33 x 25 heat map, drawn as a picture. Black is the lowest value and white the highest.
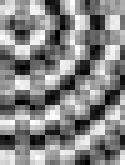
Ninth with the highest average: top left. Rings: centred on the top left. Slope: none. Odd rows or columns: none. Average level on the scale: 50%.
